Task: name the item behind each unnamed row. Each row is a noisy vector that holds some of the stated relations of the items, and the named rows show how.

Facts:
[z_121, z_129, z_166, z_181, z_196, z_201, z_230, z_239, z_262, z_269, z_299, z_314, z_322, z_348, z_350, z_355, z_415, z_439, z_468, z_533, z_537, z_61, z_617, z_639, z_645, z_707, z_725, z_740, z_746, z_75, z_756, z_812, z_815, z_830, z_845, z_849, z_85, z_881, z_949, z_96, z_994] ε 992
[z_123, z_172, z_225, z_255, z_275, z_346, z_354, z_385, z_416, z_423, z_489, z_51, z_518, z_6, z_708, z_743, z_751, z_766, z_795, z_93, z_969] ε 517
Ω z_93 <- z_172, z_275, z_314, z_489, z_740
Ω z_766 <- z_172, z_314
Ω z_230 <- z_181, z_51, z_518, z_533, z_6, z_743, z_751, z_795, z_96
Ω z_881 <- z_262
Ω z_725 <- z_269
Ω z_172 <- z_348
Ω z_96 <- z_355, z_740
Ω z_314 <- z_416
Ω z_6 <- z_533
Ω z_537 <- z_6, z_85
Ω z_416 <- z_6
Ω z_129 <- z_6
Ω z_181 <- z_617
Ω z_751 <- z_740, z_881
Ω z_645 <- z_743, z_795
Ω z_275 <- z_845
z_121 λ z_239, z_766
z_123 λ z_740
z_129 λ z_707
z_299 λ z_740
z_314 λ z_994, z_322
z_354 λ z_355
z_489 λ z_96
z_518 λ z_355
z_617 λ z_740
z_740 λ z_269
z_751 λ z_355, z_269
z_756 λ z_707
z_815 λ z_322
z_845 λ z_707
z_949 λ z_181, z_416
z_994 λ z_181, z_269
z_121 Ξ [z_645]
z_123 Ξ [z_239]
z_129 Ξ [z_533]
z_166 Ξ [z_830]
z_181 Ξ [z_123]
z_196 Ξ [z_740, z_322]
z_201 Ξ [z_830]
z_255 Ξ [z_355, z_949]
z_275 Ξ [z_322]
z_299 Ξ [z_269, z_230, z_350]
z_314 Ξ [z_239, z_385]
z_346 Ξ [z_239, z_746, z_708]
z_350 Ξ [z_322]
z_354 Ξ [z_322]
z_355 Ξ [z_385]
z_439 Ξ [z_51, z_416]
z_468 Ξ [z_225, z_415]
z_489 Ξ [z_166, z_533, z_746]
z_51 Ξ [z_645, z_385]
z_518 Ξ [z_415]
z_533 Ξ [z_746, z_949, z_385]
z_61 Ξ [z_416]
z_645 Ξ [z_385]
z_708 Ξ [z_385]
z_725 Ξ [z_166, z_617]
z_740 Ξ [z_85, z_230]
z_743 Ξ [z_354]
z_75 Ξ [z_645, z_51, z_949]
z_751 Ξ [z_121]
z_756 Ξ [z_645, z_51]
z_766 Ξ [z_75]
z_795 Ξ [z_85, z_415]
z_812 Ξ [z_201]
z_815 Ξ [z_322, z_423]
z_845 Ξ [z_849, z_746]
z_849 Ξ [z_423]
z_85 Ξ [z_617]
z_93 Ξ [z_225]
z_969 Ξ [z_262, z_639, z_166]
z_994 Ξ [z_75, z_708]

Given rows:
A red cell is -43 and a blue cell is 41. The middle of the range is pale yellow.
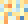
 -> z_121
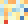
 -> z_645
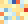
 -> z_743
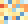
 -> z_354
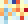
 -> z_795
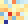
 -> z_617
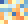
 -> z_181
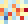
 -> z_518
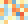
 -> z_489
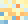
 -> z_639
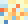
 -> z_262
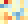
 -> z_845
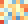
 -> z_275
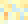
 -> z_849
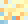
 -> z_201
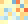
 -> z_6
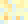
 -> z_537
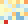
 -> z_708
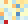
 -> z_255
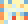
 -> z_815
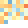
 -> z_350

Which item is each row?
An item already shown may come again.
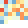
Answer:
z_969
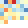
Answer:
z_949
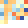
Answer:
z_239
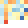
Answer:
z_645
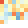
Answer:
z_172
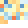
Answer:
z_416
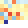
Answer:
z_617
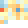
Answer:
z_881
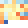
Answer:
z_740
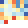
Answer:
z_994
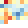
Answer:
z_129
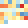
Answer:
z_299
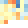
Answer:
z_355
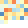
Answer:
z_746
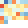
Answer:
z_269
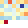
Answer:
z_51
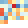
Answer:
z_751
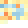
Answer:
z_707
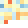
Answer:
z_533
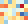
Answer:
z_299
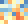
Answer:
z_181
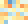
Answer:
z_196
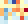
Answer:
z_795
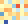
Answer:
z_415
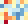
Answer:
z_756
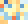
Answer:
z_416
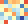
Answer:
z_385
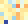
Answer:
z_85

